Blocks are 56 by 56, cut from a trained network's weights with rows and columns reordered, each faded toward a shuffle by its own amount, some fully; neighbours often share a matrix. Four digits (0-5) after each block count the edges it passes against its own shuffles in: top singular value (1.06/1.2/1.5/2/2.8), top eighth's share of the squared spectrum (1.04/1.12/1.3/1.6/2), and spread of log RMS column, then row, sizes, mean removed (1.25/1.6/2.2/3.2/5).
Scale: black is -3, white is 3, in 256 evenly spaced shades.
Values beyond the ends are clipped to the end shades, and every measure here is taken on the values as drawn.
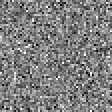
0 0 0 0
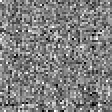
2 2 0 2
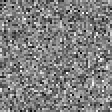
0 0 0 0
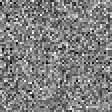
2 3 0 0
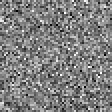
0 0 0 0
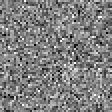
1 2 0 1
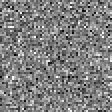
1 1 0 1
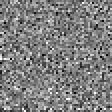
2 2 0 2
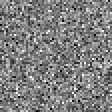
1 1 0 0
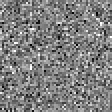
1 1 1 1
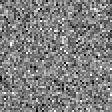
0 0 0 0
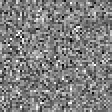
2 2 2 0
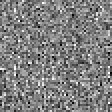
2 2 2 0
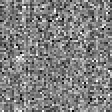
2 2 0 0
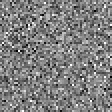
2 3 1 1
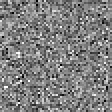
2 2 2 0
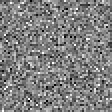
1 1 0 0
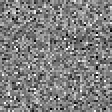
2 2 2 0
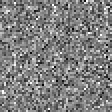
2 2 1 0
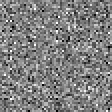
2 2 2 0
